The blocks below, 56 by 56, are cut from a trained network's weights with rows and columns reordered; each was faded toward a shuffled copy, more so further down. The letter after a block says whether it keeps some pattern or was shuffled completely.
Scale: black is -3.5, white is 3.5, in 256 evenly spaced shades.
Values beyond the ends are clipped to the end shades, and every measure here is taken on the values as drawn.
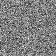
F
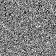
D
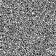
D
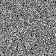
D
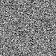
D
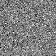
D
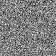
D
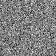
D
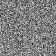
D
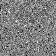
D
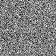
D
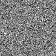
D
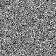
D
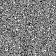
F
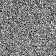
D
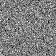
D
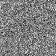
D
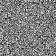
D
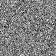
F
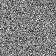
D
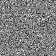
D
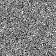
F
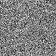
F
